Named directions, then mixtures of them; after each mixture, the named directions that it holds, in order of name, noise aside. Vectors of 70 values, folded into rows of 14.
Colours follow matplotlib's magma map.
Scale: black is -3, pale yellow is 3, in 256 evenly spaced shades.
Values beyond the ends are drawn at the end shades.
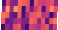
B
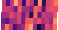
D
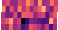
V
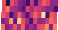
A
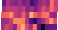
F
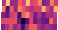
A, V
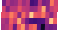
F, V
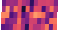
A, B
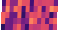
B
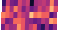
B, F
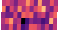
V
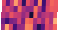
D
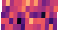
A, F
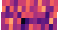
V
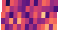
A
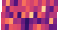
D, V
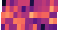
B, F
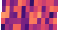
B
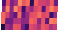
B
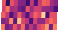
A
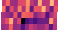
V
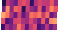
B, F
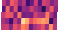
V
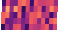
B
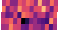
V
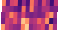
B, V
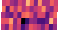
V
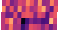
V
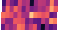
B, F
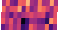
B, V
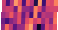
D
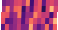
B, D
